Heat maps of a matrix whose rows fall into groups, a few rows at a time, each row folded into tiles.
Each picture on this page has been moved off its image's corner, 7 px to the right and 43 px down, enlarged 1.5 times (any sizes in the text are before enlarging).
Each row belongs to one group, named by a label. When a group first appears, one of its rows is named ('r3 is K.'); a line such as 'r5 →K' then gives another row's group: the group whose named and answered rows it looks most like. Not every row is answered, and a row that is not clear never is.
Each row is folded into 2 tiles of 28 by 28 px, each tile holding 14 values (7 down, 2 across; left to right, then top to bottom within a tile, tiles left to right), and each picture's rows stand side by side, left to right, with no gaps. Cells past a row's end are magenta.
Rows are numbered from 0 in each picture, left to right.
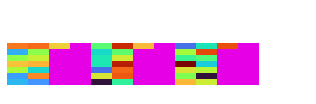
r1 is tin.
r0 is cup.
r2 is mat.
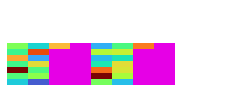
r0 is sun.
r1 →sun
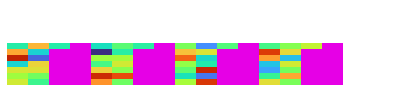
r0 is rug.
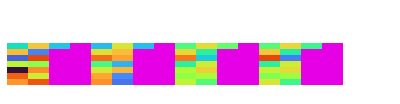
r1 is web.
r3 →rug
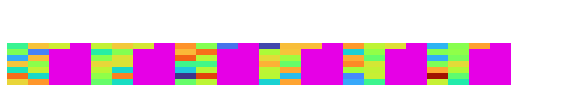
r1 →cup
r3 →mat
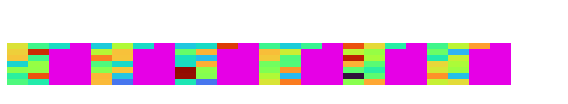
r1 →web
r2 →sun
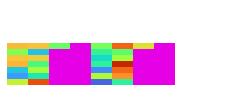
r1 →tin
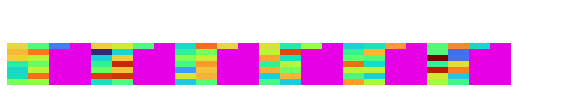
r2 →tin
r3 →sun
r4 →mat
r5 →rug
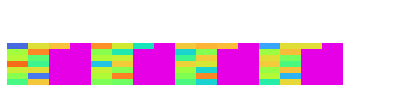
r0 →mat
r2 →cup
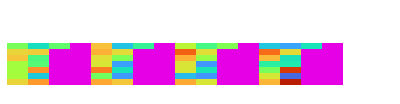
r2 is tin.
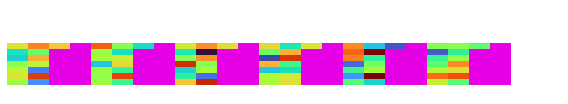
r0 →cup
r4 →sun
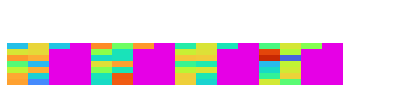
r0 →web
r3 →rug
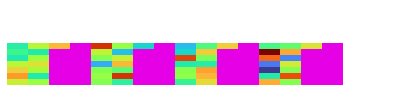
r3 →rug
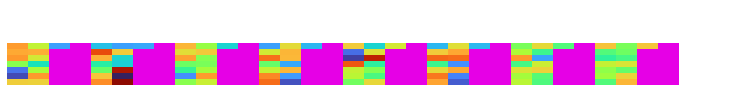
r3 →web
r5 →web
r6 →rug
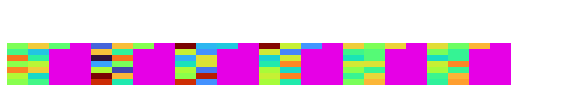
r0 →rug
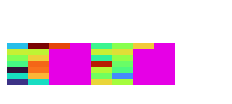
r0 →tin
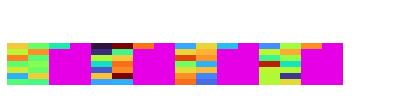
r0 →sun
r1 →tin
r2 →web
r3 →mat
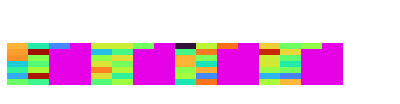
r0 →sun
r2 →mat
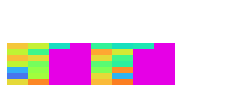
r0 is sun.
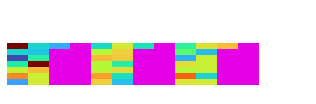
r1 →web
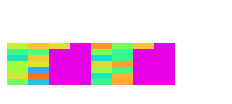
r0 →cup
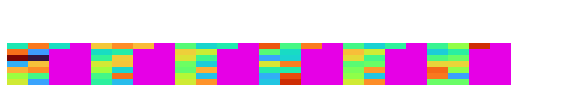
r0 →rug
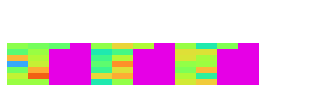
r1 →tin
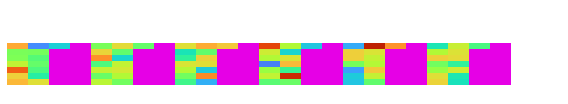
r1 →rug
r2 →cup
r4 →tin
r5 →web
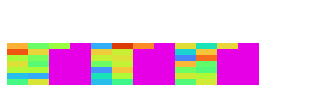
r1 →tin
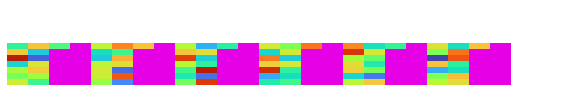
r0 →rug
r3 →sun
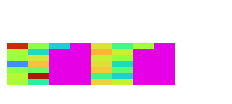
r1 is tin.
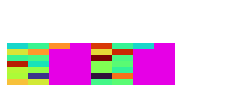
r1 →sun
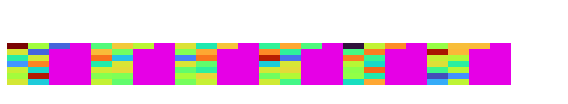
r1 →rug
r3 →rug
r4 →mat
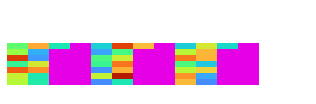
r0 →rug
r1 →tin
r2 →web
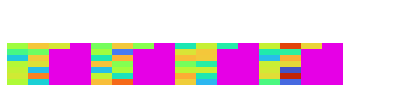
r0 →cup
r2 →web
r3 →cup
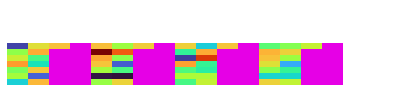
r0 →mat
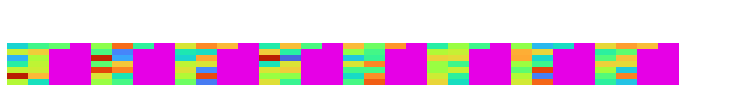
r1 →rug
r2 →cup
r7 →cup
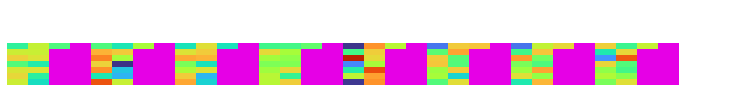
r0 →web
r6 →mat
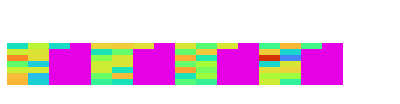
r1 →cup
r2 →sun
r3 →rug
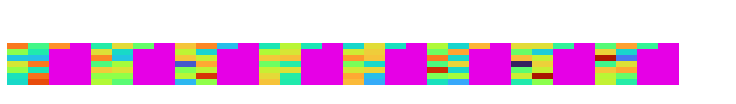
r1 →rug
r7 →rug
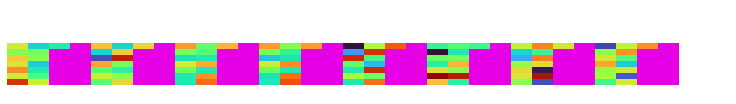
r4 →mat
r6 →cup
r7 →mat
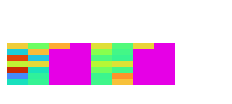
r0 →sun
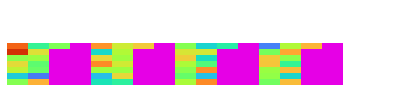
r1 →cup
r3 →mat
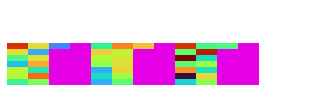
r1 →tin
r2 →sun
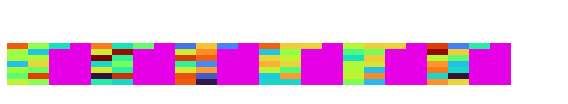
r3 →cup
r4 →cup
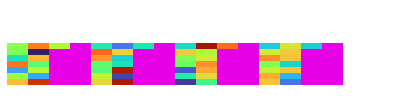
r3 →web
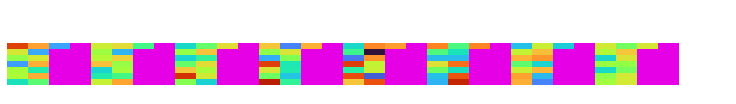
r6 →web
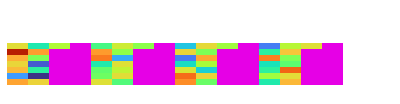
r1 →rug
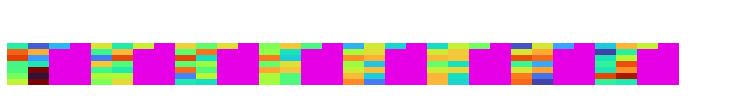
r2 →sun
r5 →web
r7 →tin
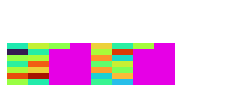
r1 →sun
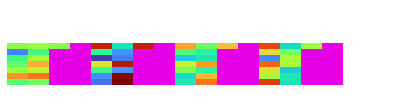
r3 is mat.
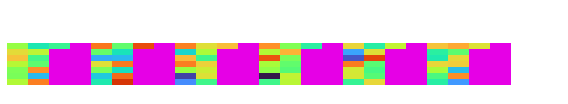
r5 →cup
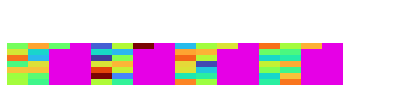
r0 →rug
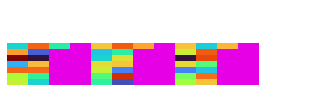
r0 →rug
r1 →cup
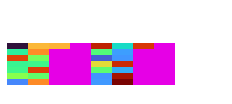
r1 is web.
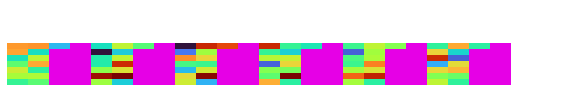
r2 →tin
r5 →rug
